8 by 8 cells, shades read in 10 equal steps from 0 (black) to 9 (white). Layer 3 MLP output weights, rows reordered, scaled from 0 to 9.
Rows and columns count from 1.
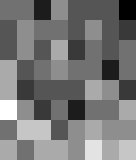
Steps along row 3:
up down up down up down up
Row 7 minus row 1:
0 3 6 -2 2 3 2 5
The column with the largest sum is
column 1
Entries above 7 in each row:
0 0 0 0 0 1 0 1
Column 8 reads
0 2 4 4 2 6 5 7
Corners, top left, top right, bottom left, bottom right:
4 0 6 7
